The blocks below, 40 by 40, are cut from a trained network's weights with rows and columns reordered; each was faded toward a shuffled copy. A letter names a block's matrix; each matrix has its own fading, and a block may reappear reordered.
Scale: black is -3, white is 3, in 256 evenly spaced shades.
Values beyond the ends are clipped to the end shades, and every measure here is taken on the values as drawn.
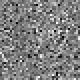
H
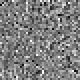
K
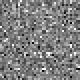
H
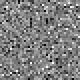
K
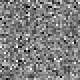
H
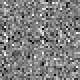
H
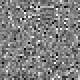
H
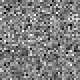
K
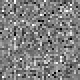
K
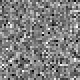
K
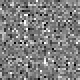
H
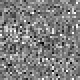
K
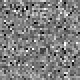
H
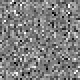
K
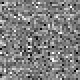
H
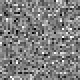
H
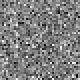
H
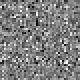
H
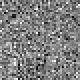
K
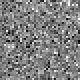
H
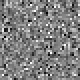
K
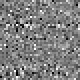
H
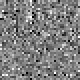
H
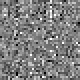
H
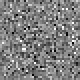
K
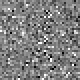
K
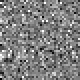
K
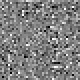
K
